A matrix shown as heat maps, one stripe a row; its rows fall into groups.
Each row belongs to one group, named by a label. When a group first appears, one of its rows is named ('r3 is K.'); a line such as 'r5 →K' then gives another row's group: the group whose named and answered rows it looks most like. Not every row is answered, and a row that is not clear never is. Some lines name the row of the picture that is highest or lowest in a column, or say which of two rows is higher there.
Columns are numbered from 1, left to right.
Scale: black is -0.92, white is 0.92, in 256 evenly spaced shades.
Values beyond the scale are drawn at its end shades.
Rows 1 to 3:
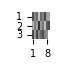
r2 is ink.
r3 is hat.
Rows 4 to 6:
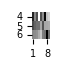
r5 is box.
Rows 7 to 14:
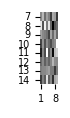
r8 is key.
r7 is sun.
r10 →hat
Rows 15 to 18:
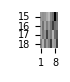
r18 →sun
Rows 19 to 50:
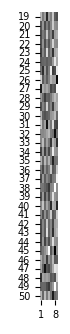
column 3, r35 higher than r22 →Yes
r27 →hat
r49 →box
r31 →ink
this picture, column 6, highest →25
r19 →ink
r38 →box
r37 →hat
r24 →box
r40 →sun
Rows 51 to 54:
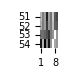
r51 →ink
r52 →ink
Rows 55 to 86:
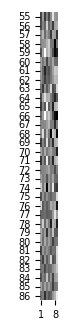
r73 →ink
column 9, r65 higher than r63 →No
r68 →sun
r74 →ink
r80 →key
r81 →hat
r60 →ink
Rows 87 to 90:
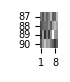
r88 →box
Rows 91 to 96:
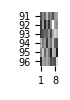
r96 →hat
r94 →ink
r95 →sun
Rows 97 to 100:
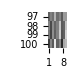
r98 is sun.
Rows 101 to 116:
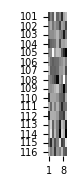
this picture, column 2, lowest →115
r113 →sun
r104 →box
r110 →hat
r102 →sun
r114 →sun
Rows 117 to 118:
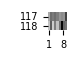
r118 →key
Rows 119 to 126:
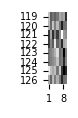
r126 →key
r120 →key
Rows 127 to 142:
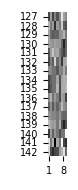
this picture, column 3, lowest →142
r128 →ink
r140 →hat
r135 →box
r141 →ink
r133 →box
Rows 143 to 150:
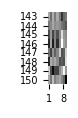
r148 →hat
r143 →key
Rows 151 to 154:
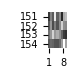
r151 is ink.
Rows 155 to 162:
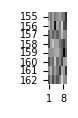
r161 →sun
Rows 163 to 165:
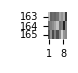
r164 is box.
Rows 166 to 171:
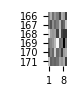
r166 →sun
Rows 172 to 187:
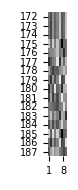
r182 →box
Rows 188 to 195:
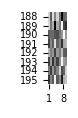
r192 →ink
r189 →ink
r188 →key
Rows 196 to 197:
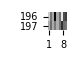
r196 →ink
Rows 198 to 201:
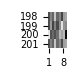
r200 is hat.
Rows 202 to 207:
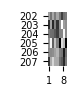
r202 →key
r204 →box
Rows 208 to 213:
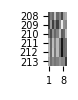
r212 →key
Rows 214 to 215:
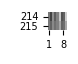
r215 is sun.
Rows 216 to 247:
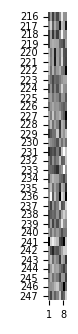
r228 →sun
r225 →sun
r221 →ink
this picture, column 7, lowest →241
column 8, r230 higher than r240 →Yes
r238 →box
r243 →sun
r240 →key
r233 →box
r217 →sun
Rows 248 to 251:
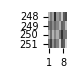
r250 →key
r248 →ink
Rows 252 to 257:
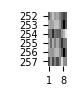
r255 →key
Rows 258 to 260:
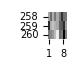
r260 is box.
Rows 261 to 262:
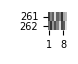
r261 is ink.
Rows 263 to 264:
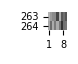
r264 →key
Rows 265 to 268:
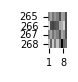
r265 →sun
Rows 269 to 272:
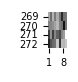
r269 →key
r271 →hat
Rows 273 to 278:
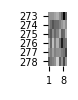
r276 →key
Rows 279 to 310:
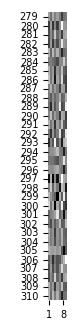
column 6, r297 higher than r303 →Yes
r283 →key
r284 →box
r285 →ink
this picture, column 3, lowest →297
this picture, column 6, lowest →298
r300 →ink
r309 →ink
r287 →sun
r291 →ink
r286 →ink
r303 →ink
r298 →sun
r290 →sun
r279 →key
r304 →ink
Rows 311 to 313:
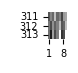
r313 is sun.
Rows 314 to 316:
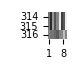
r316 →box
